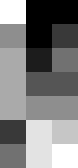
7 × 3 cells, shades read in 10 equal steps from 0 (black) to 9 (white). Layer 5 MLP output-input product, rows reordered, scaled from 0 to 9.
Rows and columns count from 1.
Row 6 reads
2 8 7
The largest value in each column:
9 8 9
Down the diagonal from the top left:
9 0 4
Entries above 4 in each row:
1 1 1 1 3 2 2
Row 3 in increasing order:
1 4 6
